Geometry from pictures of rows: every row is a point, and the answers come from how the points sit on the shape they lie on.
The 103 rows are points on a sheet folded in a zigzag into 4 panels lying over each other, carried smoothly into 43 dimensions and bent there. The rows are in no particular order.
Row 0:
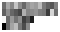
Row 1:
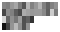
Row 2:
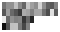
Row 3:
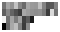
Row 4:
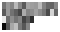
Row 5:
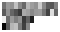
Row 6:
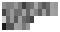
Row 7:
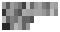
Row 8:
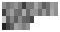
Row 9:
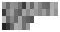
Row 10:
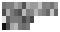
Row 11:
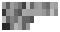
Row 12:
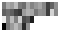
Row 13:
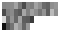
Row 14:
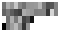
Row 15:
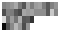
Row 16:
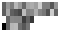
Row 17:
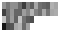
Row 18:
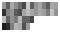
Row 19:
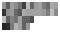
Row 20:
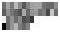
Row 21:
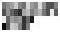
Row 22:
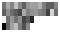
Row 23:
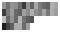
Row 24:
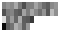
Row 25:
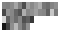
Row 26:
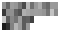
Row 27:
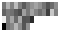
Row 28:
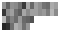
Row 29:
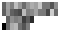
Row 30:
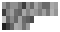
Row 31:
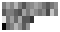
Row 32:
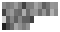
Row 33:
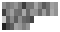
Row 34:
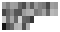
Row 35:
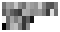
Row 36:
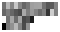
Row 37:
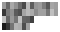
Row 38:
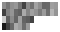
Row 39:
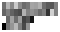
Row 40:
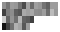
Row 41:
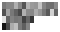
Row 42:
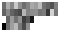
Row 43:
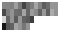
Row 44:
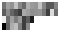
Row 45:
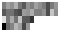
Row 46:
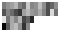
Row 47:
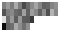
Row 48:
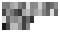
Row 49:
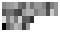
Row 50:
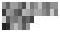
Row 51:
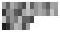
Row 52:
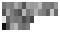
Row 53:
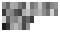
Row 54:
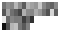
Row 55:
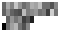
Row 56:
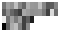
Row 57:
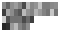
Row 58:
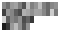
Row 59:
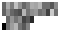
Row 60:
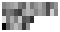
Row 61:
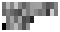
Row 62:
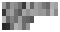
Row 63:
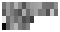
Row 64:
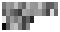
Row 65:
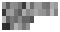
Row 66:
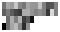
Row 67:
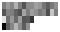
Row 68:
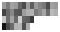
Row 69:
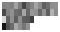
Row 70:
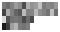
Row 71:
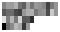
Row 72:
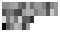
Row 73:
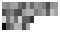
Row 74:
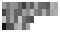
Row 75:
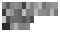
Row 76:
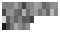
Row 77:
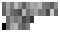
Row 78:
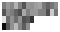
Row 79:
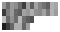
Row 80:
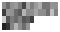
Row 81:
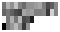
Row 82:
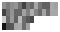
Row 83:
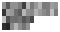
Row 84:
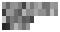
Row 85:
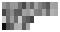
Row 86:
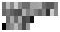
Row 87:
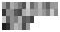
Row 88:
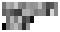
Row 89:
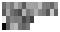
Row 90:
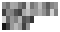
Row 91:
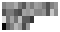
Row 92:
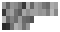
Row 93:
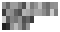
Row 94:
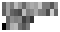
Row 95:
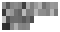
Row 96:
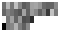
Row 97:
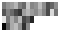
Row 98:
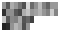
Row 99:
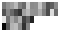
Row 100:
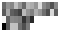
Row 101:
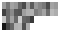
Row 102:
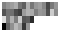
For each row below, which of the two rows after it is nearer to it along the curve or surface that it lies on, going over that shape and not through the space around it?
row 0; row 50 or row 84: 84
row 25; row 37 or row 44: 44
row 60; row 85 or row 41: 85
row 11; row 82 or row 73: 82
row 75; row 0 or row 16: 16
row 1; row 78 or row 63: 78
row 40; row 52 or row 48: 48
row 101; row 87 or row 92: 87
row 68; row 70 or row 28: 28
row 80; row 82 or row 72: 82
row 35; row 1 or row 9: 1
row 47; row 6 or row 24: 6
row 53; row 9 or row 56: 56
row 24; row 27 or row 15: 27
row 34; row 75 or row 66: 66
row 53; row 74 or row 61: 74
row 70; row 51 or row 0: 0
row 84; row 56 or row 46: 56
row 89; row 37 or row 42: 42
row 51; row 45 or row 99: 99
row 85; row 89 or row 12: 12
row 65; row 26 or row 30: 30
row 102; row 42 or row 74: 74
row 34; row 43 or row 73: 73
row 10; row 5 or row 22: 22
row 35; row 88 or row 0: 88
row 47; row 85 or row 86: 86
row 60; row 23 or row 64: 64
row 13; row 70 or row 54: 54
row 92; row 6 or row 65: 65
